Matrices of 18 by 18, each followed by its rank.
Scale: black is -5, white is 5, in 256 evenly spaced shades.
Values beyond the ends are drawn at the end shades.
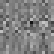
three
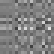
two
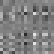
two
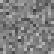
full rank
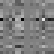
two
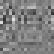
three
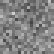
full rank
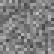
full rank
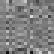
three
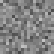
full rank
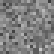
full rank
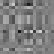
two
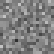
full rank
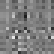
three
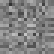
three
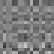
two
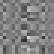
two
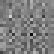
three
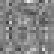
three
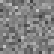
full rank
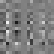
two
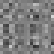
two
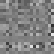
three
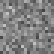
full rank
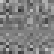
three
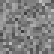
full rank
